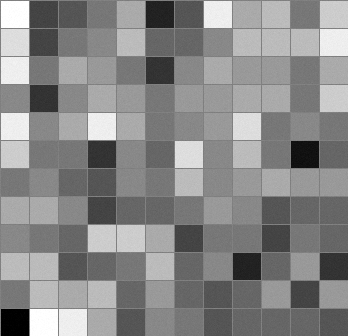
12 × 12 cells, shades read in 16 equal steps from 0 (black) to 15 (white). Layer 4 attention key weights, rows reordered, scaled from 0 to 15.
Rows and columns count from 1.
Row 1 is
15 4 5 7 10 2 5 14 10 11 7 12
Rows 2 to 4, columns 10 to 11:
11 11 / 9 7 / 10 7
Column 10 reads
11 11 9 10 7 7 10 5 4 6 9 6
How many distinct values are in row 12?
8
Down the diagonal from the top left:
15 4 10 10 10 6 11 9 7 6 4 5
